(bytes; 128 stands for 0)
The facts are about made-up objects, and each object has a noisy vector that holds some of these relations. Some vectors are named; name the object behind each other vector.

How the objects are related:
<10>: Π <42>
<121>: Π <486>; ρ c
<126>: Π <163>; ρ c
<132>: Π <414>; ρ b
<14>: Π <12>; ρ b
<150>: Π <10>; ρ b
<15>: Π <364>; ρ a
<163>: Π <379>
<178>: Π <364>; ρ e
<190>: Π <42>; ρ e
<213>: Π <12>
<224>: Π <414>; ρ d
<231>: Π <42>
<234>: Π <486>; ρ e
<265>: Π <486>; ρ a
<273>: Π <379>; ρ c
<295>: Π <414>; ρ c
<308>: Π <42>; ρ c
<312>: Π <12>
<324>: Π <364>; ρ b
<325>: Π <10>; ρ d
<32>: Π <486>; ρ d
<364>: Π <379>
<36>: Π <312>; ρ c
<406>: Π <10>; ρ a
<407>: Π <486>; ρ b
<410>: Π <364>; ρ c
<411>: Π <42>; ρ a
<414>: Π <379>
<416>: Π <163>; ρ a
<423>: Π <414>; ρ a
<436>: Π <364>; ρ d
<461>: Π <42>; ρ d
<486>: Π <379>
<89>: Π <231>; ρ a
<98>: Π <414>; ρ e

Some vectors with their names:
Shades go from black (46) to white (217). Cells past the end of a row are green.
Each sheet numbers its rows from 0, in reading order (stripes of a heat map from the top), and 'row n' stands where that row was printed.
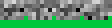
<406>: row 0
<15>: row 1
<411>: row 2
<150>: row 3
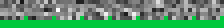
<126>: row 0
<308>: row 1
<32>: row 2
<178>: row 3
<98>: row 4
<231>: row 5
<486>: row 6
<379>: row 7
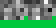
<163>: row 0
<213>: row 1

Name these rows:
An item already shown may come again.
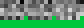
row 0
<121>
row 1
<273>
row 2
<436>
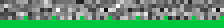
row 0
<190>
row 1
<42>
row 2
<32>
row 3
<265>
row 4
<325>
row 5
<423>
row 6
<295>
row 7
<265>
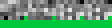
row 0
<150>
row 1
<324>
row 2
<224>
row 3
<224>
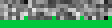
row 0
<224>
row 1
<132>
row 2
<178>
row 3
<14>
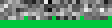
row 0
<461>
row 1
<36>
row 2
<295>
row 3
<407>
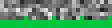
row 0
<324>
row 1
<234>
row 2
<414>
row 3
<308>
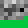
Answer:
<89>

